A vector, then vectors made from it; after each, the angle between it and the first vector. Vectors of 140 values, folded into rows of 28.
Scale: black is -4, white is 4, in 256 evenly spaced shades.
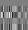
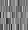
partly aligned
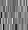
partly opposed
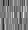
orthogonal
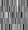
partly aligned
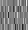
orthogonal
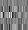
nearly parallel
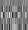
nearly parallel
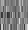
partly opposed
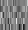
partly aligned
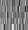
orthogonal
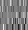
orthogonal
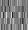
partly aligned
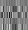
nearly opposite
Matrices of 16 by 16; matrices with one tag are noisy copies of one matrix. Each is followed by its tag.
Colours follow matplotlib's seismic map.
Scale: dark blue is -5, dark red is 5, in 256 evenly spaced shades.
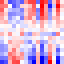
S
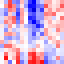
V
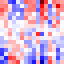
S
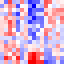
V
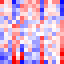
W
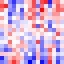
S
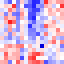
V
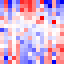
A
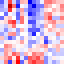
V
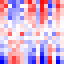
S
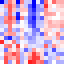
V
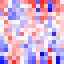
S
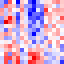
V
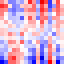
S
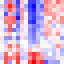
V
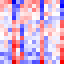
W
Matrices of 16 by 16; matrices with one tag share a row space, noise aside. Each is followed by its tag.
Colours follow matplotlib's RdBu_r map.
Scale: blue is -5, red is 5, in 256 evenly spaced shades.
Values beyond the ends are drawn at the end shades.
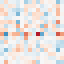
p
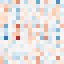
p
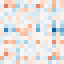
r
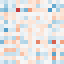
r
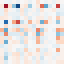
p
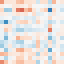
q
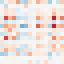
r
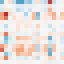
q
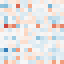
r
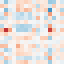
q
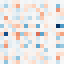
p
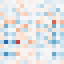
r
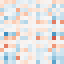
r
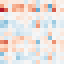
q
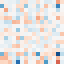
p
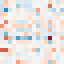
q
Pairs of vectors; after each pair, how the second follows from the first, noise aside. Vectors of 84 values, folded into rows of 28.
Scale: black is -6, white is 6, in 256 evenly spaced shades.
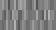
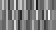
scaled up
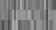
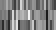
scaled up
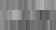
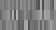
sign-scrambled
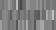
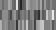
scaled up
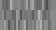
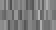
sign-scrambled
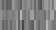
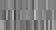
shuffled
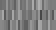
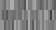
shuffled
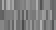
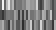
scaled up
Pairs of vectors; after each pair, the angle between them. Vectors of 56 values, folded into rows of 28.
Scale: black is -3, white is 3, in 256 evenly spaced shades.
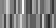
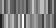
orthogonal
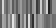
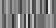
nearly opposite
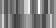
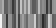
partly aligned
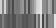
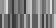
partly aligned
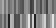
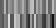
nearly opposite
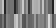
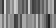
nearly opposite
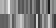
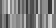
partly aligned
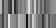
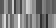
partly aligned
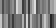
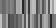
nearly parallel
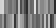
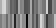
partly aligned
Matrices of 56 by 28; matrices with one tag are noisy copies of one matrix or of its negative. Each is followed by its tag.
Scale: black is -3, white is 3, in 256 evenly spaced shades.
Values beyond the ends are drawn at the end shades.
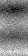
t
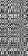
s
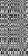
s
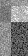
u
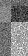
u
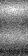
t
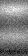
t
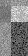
u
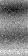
t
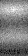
t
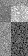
u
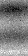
t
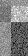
u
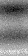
t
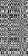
s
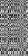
s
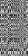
s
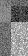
u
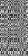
s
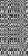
s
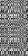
s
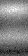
t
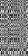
s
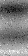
t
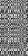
s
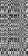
s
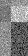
u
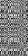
s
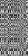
s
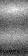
t
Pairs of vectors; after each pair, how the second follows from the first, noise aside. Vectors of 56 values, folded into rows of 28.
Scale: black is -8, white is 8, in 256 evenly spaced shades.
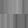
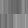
negated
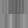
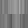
negated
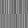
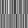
scaled up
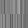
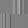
partly zeroed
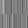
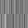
wrapped around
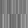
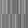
reversed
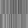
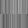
negated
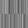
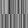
scaled up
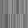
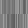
wrapped around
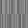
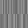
wrapped around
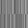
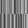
scaled up
